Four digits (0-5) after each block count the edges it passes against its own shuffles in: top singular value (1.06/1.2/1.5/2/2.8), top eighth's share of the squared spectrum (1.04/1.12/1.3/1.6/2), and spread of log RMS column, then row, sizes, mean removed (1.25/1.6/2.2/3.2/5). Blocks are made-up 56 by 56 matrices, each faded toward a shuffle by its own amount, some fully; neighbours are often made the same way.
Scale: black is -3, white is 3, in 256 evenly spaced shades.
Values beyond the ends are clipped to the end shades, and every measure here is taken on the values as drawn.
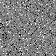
2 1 0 0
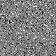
2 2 0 1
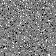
0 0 0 0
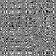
4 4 3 2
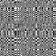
5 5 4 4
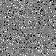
3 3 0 1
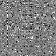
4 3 2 2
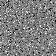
0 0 0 0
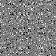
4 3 1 1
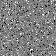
1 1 0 0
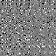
4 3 2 2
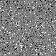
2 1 0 0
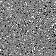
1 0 0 0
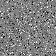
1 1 0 0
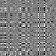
5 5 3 3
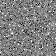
0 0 0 0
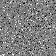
0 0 0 0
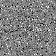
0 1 0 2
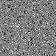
0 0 0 0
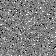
0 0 0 0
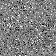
0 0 0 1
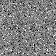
0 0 0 1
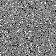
0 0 0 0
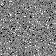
2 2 0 0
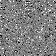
2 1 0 0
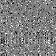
3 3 1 1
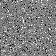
1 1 0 0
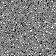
2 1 0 0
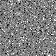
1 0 0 0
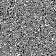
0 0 1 0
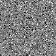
1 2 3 0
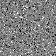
2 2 0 0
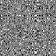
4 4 2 2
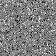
2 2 0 1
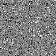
3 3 2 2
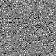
3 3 1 1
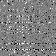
3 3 1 2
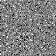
3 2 1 1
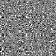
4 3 2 2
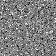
2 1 0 0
